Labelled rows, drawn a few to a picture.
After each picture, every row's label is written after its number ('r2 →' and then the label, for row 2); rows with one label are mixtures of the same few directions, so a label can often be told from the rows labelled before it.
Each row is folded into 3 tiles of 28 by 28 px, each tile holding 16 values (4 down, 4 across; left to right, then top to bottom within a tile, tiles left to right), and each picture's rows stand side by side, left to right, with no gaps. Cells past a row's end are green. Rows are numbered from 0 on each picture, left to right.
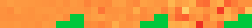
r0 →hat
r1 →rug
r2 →rug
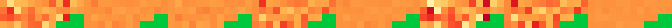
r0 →hat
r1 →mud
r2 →mud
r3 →mud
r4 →mud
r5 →hat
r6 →mud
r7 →rug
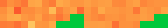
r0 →rug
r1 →rug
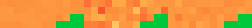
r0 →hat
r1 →rug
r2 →mud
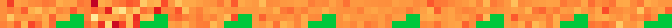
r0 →mud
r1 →mud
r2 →hat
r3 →mud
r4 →mud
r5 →hat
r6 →mud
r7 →rug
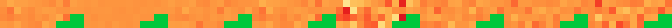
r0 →hat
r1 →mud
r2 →rug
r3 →hat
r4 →hat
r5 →rug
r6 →mud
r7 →mud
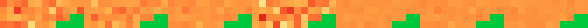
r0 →rug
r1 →mud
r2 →rug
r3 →mud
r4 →mud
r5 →rug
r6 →hat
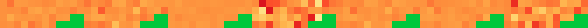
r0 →mud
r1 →rug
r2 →mud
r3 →hat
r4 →rug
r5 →hat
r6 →mud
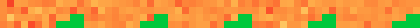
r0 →mud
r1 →hat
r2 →hat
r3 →rug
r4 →rug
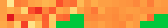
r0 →mud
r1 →hat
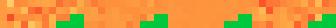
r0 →mud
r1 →hat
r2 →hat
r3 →hat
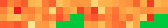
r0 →rug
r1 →hat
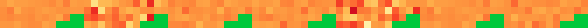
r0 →hat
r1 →hat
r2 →rug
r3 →rug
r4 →rug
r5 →hat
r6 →mud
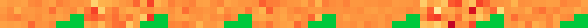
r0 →rug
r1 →hat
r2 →rug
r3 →hat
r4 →mud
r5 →rug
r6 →mud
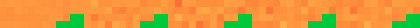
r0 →hat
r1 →mud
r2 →mud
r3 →rug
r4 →rug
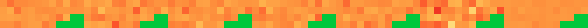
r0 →hat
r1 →rug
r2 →rug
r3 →hat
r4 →mud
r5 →rug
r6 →rug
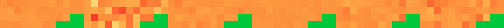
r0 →hat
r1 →mud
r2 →mud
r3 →hat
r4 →hat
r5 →hat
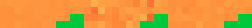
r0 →hat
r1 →hat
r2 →rug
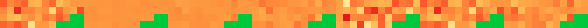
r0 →rug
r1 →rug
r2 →hat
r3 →hat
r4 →mud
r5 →rug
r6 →hat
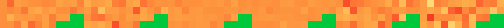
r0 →mud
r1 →rug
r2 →hat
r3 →rug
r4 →hat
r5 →mud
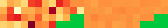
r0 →rug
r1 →mud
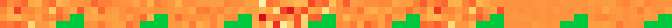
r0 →rug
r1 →hat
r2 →mud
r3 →mud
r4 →mud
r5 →rug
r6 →rug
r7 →rug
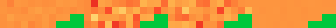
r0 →mud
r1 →mud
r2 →rug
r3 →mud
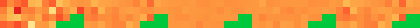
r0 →rug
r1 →hat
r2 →rug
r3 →mud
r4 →hat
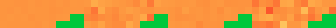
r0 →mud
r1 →hat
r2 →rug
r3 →rug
